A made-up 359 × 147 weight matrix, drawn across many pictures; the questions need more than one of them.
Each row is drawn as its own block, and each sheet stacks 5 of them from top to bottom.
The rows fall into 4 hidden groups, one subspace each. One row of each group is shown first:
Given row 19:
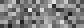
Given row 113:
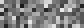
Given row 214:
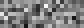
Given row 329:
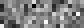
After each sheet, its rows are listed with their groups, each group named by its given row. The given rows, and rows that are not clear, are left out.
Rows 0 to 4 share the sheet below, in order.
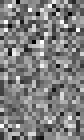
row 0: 19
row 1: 214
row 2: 19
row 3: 329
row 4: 214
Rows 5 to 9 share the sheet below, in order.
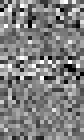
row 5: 113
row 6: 19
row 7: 329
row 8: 113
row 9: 214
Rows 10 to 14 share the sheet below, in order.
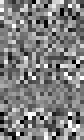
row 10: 329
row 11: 19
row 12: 19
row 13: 214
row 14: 329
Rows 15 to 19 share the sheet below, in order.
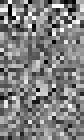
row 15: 113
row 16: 329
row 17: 214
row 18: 19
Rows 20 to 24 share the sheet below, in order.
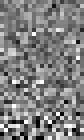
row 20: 329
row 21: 329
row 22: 214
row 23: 214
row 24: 214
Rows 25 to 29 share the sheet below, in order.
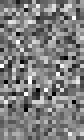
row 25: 214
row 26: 329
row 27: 113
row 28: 214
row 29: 19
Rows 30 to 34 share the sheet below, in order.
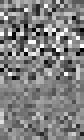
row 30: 214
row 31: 19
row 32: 214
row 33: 214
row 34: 329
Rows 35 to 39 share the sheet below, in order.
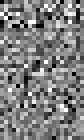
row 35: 214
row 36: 214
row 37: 214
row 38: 19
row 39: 113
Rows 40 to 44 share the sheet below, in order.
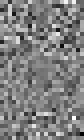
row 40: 113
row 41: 329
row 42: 113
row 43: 113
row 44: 19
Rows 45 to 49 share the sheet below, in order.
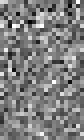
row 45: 214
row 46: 19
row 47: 113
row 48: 113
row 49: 329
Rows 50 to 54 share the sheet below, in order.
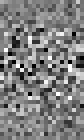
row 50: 214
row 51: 19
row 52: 329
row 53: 19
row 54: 329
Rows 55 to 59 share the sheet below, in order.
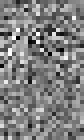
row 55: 214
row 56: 19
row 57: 113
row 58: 214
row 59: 19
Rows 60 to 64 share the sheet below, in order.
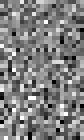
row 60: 19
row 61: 329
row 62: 113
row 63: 19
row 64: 113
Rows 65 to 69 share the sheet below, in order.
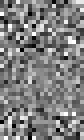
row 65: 19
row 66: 329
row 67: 113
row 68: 214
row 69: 113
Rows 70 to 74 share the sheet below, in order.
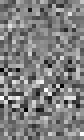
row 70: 19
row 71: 113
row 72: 214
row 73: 214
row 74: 19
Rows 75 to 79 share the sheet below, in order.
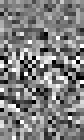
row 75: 214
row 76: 19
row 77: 19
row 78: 329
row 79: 329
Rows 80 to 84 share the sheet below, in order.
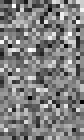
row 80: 329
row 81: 214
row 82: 214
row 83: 19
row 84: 214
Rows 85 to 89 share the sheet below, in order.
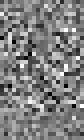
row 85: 214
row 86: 113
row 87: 329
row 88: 329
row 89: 19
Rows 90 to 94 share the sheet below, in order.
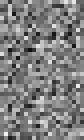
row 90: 113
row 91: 214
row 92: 19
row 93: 214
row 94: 19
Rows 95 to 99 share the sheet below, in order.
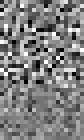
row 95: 113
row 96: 19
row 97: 214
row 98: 113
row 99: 214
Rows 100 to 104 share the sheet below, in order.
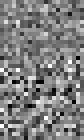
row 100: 19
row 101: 19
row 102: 214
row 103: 214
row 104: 214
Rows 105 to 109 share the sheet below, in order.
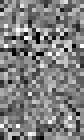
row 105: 113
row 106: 214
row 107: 19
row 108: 19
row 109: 214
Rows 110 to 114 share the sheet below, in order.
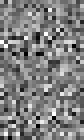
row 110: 19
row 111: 214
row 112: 329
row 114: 19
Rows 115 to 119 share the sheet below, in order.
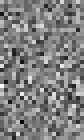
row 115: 214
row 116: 214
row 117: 113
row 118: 329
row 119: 329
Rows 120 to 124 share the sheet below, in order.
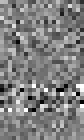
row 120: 329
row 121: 329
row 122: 113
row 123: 19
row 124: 329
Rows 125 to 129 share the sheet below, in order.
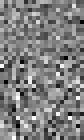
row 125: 19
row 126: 19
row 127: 113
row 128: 329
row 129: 329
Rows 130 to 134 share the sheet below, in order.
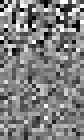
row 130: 113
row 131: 214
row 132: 113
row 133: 19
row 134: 214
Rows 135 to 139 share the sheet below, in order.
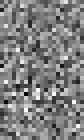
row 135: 113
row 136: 19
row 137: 113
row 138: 214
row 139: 329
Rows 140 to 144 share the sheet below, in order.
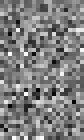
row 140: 19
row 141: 19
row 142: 329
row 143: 214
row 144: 214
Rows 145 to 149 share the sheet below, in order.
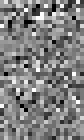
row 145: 214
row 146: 329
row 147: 214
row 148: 329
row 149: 113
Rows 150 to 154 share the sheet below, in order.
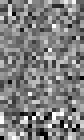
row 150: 113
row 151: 19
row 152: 19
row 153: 19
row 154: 329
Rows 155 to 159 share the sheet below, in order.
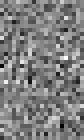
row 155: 214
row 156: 113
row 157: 113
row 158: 19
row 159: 329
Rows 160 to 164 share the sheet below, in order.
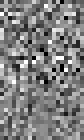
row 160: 214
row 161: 329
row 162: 329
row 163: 113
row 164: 113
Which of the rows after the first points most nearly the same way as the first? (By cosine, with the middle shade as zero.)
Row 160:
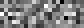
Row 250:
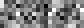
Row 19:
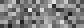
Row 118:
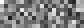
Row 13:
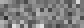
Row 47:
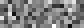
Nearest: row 19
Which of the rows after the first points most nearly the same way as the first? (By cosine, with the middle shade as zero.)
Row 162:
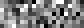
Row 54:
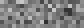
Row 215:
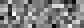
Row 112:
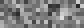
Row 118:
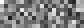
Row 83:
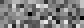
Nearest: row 118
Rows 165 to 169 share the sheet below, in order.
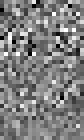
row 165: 329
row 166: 113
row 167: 113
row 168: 329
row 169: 329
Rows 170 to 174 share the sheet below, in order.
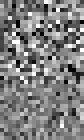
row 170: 19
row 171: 329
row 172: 329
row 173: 19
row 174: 329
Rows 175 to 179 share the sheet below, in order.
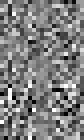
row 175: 113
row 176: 19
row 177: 113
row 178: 113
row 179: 113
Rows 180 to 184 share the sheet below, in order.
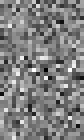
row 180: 19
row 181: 329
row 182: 19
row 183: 113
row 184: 329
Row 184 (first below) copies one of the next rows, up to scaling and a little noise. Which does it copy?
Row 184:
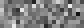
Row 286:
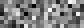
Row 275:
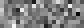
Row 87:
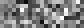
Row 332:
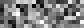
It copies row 275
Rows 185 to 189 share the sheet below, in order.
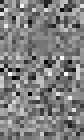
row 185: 113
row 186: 113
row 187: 214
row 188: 19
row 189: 329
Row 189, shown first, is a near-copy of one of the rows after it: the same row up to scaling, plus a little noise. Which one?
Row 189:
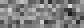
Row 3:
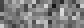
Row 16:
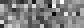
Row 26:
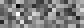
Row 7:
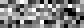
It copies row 7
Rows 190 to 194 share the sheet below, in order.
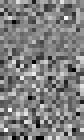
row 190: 214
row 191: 214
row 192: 329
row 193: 19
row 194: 214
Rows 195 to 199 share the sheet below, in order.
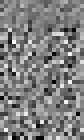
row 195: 113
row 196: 113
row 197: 113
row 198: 214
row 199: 214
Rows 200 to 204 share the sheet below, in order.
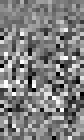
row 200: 19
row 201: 113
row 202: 113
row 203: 329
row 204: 113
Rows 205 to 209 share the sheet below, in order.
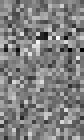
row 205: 19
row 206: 19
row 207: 214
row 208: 19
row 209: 113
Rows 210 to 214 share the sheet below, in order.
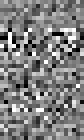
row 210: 214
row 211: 113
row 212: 214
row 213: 214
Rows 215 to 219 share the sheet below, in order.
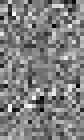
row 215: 113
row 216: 329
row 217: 113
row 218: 214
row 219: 19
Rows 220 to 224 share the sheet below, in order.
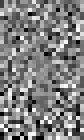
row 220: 19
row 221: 329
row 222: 113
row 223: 113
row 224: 214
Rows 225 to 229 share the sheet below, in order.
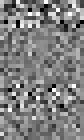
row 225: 19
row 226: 113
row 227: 214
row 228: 19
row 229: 329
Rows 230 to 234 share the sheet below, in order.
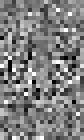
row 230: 19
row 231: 113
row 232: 113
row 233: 214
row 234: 214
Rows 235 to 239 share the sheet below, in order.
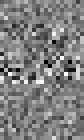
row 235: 214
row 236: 329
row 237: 214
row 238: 214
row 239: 113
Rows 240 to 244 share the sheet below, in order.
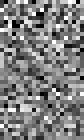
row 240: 214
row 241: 329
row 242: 329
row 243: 19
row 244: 214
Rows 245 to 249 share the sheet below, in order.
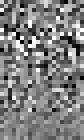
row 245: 113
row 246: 329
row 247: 19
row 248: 113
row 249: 113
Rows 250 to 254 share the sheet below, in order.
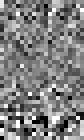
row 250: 329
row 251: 329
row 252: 329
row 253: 19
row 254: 329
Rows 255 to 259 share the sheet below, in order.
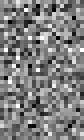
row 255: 214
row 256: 19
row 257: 19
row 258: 19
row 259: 19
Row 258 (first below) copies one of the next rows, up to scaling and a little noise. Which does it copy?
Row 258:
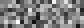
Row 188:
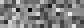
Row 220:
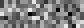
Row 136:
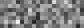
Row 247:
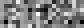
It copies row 136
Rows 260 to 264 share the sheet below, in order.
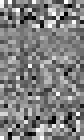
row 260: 329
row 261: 19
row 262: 19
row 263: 19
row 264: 214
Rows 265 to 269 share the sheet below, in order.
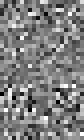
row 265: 19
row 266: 329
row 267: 19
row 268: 113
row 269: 19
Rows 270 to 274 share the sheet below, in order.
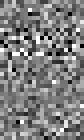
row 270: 19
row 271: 214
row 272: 113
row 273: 19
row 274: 329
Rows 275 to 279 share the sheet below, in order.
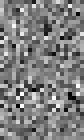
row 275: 329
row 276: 113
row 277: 113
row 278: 329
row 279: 329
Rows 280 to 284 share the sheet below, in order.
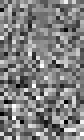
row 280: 113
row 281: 113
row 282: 19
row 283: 214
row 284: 329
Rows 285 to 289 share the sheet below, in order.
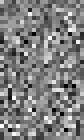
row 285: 19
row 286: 329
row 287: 113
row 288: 113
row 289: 214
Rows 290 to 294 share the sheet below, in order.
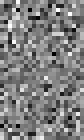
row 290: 19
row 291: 113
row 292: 19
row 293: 113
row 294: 214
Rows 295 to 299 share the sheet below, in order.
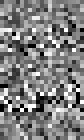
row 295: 19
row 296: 329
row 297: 19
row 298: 214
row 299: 329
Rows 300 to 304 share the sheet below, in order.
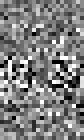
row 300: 214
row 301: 329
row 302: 113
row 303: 329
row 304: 329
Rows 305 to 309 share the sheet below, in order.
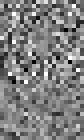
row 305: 19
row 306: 113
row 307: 329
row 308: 329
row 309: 329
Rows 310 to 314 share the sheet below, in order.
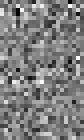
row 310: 329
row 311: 214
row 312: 214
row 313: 214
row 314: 19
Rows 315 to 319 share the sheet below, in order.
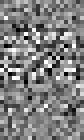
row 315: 214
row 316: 214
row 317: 214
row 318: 19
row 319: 113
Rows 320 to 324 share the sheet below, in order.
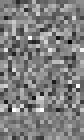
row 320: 214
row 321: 19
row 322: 113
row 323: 214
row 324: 214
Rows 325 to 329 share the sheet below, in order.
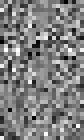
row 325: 113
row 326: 19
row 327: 113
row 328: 19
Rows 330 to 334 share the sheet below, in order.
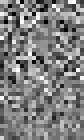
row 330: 19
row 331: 113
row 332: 329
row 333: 214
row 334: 329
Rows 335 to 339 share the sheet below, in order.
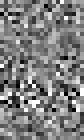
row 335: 214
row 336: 329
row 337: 113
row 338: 19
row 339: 329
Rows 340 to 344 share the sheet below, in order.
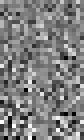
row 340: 214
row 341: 19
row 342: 113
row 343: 329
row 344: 113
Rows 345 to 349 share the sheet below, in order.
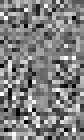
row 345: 214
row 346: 214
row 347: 113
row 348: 113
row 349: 214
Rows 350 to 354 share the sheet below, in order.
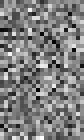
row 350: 19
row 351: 329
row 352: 19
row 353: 19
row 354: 214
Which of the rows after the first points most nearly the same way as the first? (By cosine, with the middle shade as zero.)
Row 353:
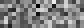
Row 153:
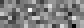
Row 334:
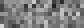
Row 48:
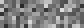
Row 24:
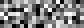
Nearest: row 24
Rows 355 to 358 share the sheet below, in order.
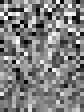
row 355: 214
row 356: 329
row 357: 329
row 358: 113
